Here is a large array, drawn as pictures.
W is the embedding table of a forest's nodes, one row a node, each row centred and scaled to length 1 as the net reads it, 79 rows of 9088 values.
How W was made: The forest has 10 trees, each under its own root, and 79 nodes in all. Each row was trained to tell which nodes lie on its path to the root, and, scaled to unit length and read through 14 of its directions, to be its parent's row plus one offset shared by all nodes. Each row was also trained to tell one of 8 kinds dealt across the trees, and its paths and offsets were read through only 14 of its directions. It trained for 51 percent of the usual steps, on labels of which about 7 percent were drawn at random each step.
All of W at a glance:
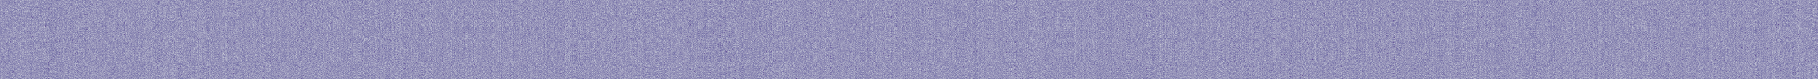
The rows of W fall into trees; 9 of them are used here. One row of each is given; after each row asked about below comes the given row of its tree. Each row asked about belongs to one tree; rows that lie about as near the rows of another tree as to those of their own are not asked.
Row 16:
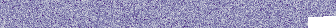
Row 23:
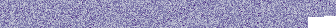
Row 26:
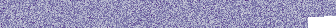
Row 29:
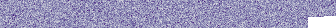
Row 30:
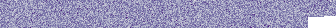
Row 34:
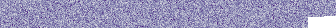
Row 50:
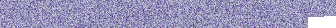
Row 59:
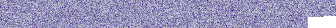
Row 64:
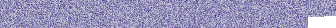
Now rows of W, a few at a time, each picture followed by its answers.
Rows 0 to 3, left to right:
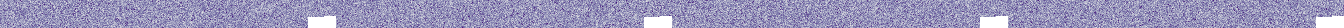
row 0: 23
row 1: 16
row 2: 16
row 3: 59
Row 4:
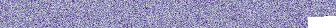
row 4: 59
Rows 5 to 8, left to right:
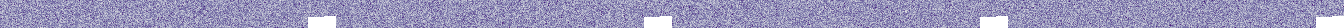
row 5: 34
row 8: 64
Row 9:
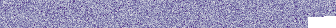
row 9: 59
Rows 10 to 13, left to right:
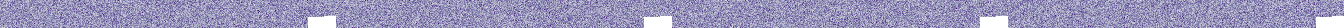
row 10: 26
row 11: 23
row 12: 59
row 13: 26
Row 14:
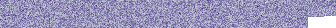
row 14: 29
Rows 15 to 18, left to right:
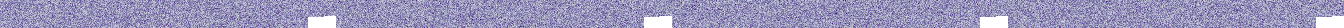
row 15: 26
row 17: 50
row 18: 30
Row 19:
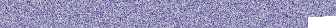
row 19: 34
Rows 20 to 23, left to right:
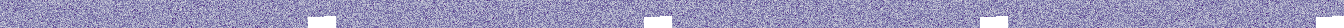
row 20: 59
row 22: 29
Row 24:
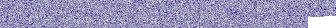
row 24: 59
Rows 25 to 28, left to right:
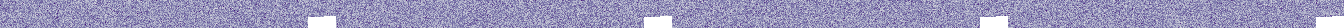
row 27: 29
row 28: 29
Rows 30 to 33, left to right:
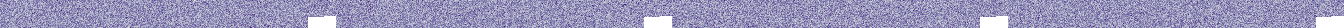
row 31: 16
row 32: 30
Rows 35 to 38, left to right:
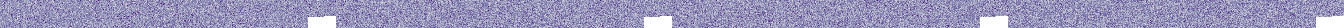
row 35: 16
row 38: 34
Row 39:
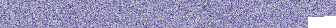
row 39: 23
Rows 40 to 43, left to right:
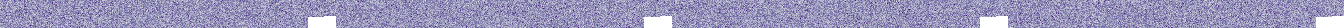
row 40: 29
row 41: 23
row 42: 59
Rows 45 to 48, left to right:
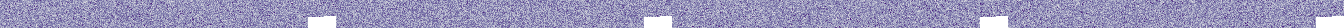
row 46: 59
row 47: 16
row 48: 26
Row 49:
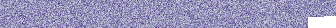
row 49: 30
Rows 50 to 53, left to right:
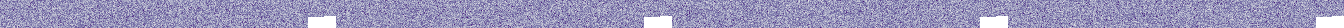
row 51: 23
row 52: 23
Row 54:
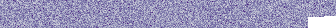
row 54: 23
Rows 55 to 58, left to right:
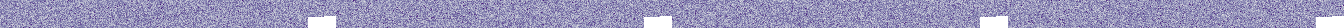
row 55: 50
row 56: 16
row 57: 26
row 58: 16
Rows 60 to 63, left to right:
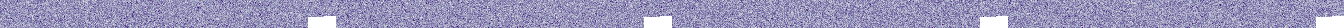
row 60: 16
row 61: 16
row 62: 64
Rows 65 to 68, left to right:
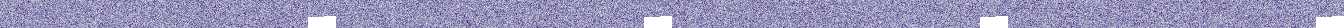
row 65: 34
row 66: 23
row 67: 16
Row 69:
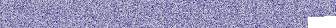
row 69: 59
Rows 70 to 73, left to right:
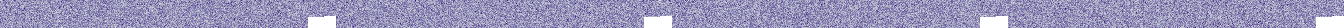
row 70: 23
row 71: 64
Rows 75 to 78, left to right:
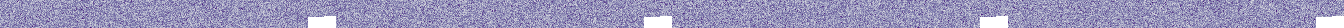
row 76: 59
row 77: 50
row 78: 23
